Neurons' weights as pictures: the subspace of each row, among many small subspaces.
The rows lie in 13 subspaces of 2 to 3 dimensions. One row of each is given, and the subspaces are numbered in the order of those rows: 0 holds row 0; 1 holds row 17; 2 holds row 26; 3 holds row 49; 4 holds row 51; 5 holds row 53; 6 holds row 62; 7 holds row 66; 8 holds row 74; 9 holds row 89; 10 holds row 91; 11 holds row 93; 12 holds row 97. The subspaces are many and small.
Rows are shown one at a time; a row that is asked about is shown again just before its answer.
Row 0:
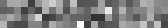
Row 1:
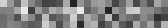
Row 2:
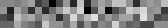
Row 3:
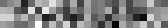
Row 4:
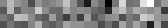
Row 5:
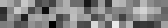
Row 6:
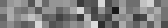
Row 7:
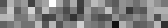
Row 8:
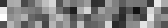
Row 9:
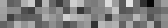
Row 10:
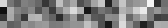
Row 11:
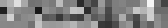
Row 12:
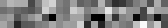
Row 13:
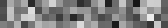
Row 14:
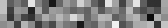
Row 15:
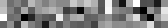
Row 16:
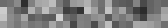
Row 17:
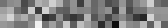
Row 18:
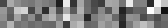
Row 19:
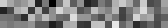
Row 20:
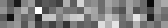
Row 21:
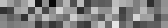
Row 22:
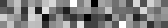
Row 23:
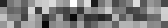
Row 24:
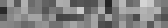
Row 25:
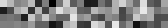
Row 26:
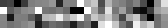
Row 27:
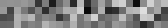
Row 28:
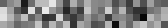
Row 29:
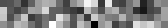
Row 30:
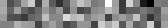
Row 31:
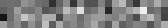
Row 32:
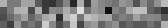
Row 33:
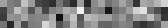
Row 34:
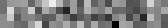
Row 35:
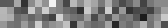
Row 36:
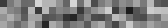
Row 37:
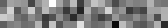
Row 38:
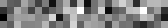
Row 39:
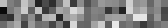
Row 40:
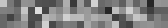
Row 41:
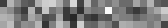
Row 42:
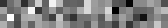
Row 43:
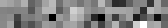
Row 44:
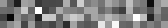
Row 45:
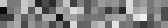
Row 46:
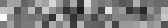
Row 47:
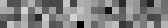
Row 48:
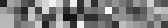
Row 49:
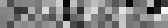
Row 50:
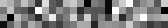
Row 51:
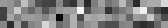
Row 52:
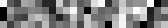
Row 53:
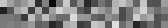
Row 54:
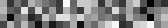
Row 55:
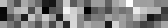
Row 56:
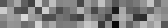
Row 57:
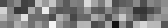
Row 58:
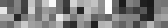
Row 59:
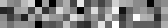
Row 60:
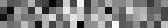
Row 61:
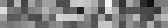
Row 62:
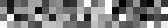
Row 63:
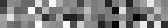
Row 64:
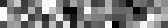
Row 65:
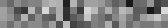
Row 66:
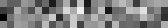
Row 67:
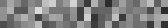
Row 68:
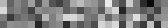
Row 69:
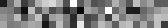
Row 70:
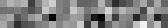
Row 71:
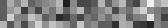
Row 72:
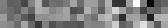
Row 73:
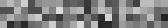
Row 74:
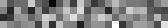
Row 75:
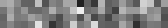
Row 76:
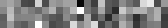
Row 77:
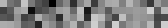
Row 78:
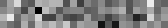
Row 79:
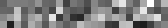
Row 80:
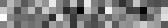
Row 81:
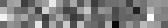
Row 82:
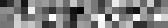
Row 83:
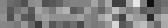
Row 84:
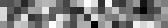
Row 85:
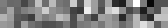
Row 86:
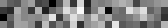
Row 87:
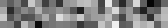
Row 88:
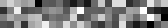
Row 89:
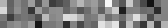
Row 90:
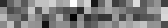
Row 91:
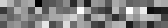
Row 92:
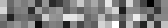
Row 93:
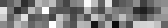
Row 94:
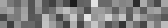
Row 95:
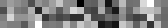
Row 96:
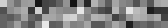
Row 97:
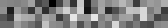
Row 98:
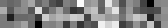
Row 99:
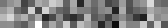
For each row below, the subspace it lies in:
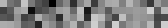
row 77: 6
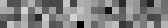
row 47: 0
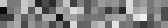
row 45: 2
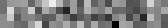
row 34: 12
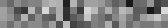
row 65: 3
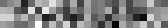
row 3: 1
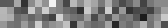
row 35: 9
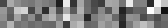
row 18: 3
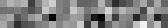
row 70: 0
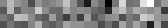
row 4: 6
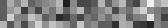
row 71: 4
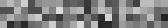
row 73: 0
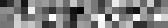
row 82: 0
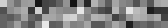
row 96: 10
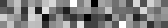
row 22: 10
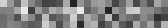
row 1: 0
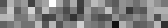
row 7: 8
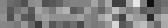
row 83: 12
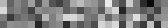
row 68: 9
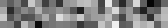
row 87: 7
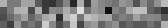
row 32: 4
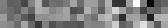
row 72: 12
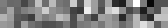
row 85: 12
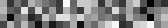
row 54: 4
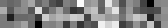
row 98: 1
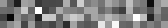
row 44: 2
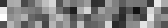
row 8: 3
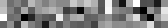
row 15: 8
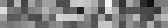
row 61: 9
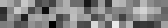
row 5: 11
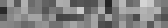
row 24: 9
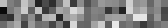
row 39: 2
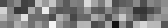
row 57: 11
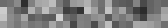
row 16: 1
